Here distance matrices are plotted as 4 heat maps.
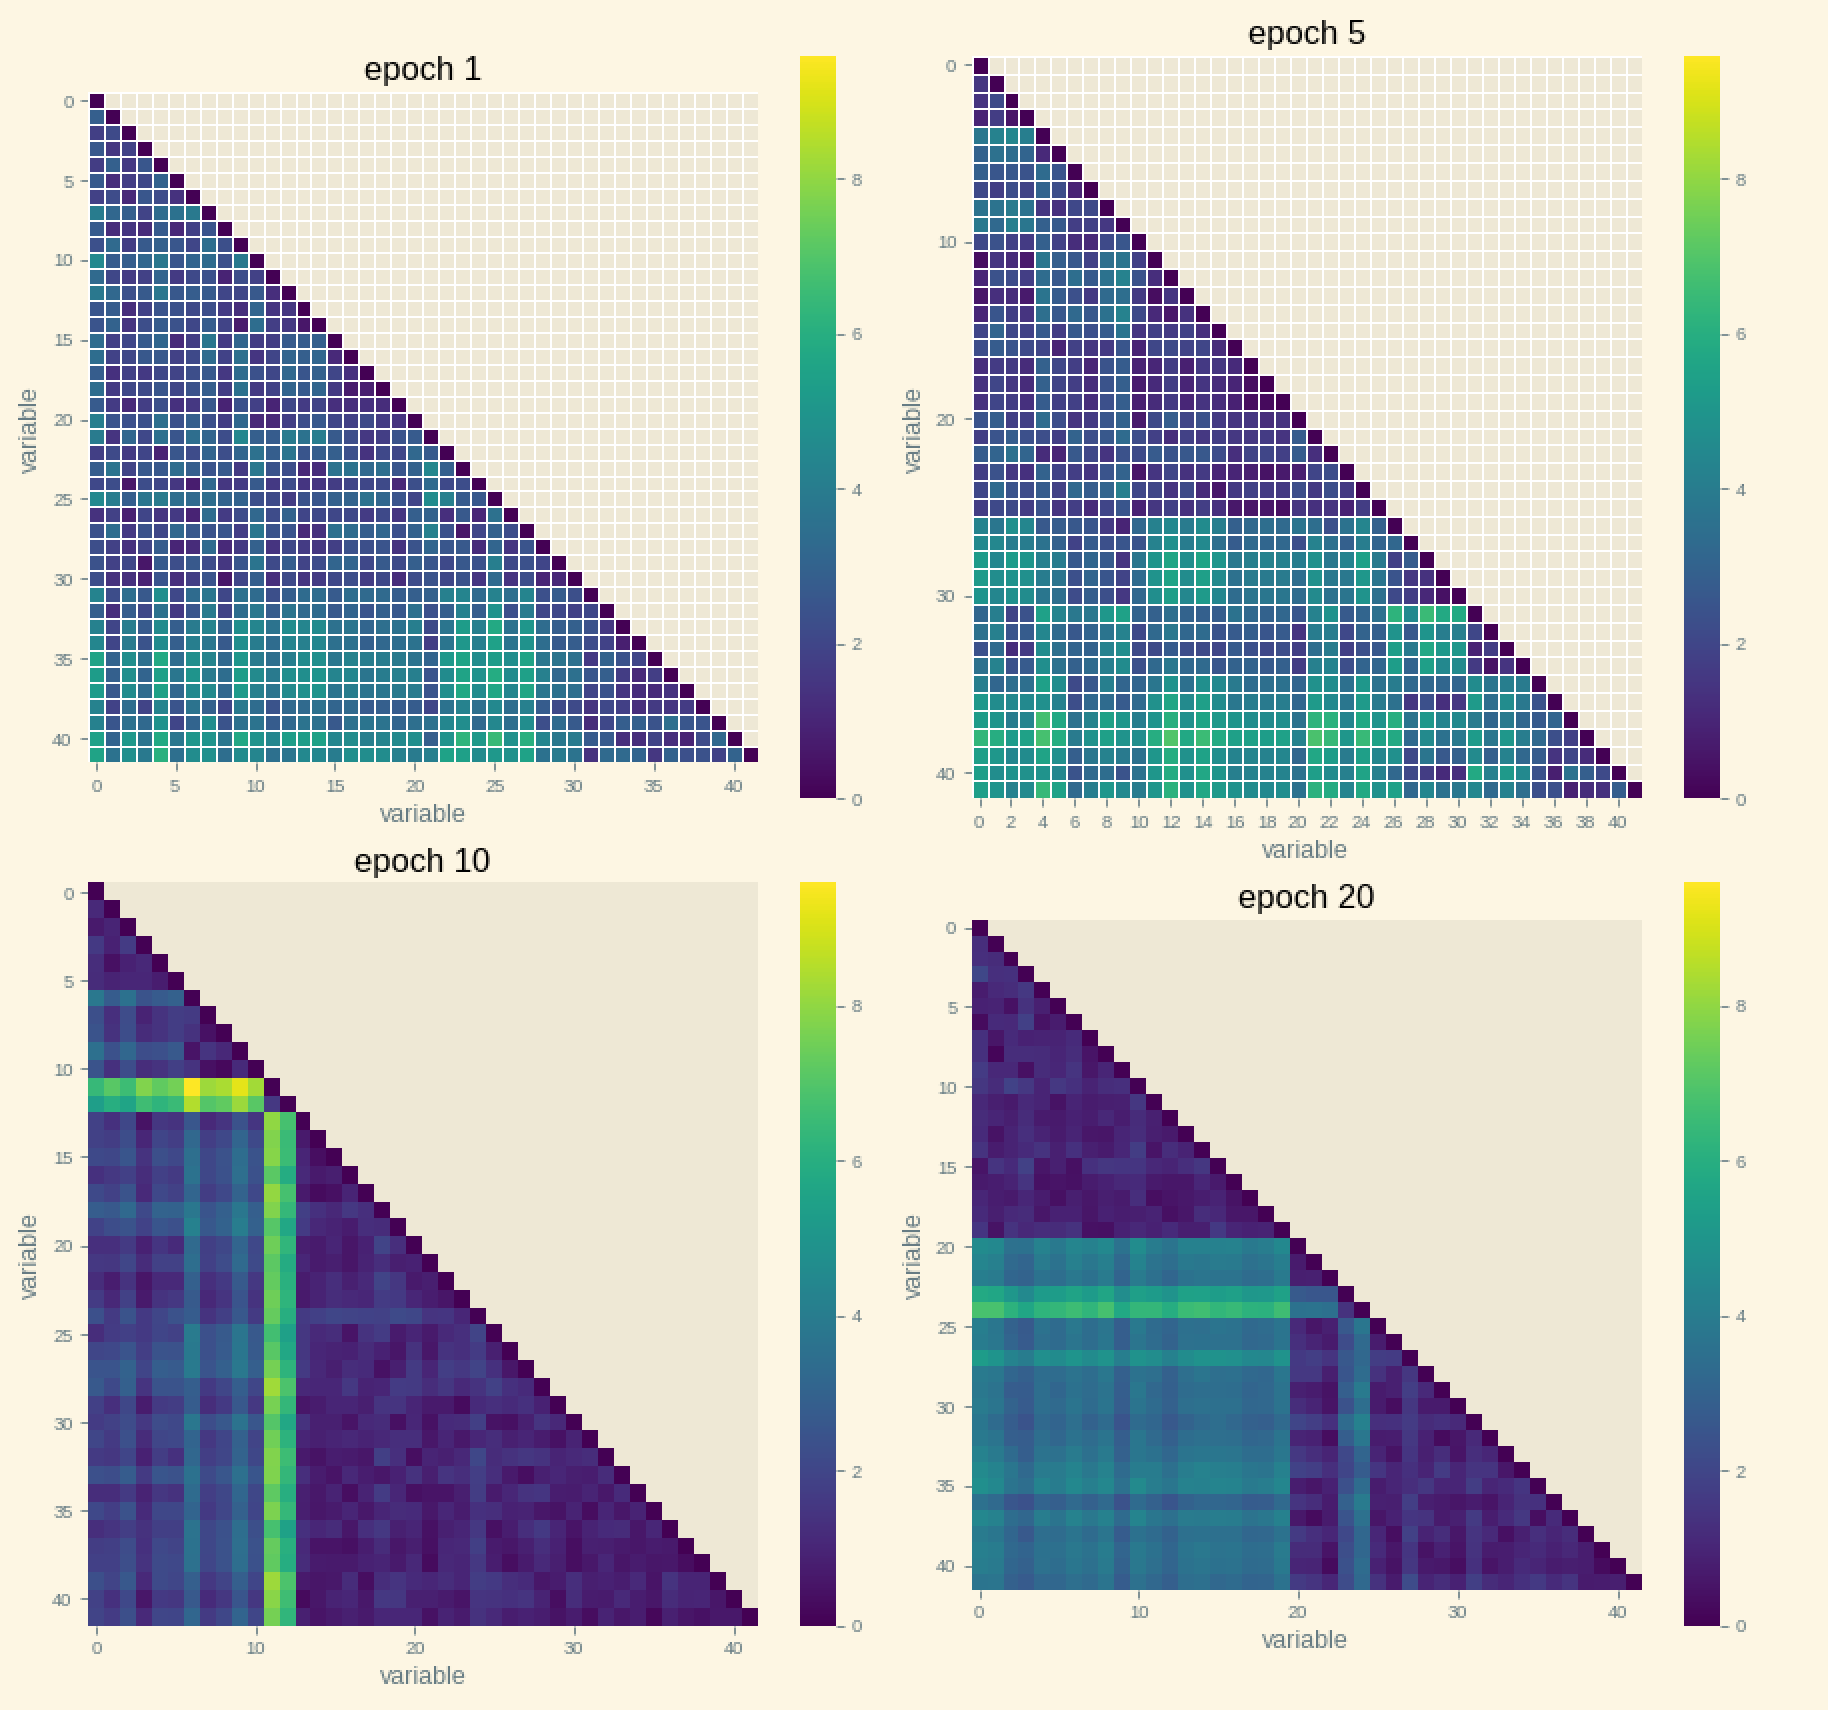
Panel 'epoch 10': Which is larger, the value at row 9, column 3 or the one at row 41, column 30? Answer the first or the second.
the first
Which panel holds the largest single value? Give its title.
epoch 10
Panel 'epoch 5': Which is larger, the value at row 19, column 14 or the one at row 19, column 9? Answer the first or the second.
the second
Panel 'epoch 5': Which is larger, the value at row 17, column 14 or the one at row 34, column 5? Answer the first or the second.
the second
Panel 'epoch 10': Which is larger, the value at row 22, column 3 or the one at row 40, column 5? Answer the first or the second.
the second
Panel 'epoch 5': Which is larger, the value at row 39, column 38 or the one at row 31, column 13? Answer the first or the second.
the second
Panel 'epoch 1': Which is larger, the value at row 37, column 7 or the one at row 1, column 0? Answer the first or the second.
the first
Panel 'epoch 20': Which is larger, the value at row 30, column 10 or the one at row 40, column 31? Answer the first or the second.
the first
